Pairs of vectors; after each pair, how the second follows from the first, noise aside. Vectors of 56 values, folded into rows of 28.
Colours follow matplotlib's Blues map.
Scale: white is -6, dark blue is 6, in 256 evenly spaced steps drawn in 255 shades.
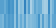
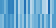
scaled up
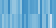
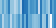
scaled up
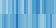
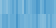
shrunk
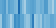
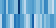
scaled up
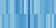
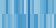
copied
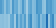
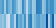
scaled up
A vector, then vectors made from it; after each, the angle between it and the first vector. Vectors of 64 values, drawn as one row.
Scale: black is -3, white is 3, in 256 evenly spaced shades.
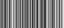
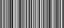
partly opposed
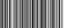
nearly parallel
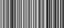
nearly opposite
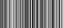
nearly parallel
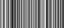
nearly opposite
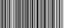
nearly parallel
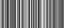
partly opposed
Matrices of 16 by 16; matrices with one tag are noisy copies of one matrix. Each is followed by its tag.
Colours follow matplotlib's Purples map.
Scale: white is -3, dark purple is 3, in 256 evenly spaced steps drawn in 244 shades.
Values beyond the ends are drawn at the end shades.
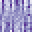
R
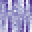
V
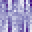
V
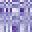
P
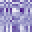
P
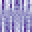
R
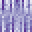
R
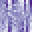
V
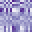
P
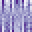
R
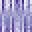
R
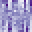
V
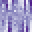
V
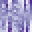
V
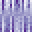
R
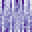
R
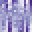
V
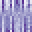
R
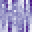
V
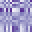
P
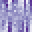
V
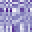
P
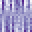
R
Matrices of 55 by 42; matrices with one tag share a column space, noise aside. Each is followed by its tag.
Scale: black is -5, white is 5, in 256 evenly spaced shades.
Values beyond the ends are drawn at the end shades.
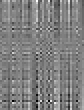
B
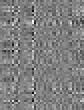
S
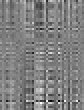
B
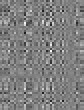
S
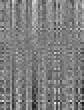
B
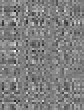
S
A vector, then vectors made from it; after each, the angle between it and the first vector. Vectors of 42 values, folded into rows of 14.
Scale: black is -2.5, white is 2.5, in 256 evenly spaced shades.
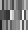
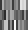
orthogonal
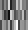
partly aligned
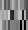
nearly opposite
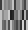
nearly opposite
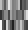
orthogonal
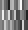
partly opposed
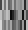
nearly opposite
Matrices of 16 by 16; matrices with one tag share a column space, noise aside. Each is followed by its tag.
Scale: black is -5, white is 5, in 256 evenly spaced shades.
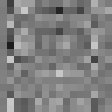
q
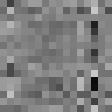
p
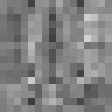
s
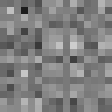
q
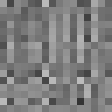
s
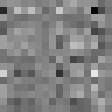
q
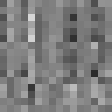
s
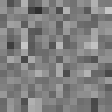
q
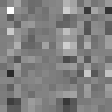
q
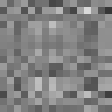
p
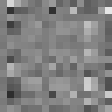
p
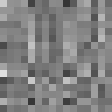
s
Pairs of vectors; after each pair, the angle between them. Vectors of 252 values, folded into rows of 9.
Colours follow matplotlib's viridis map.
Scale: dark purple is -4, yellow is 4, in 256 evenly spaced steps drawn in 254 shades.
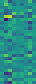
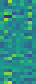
nearly opposite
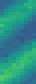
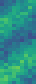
nearly parallel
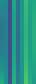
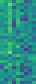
partly opposed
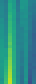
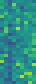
partly opposed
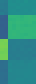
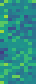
partly opposed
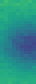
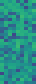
orthogonal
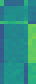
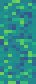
orthogonal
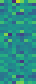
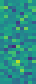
orthogonal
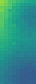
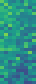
partly aligned
